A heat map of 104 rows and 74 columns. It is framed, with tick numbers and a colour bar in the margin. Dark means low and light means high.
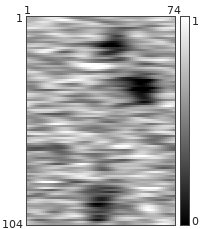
Slope: none. Average level on the scale: 60%. Dips: three.
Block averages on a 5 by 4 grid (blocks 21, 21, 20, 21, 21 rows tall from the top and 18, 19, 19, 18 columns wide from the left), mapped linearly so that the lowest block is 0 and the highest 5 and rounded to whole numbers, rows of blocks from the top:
5404 / 4400 / 4433 / 3444 / 3115
